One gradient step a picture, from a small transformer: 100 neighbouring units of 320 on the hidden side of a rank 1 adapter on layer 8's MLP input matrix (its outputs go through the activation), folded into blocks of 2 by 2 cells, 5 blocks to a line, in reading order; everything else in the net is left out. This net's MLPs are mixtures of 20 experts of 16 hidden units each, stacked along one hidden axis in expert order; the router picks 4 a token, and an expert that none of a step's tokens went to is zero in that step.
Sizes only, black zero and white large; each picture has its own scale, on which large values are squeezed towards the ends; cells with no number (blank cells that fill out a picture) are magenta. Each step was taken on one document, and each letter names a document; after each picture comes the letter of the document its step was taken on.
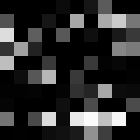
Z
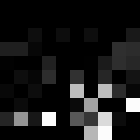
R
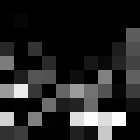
R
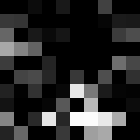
Z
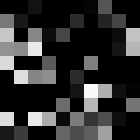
Z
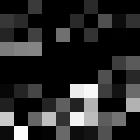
Z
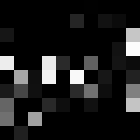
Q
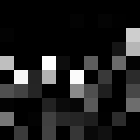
Q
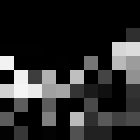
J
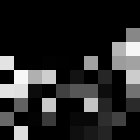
J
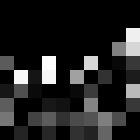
Q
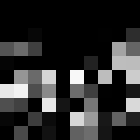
J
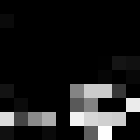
R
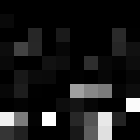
R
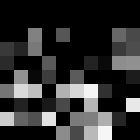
R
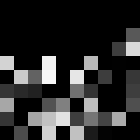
Q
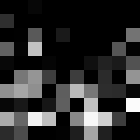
R
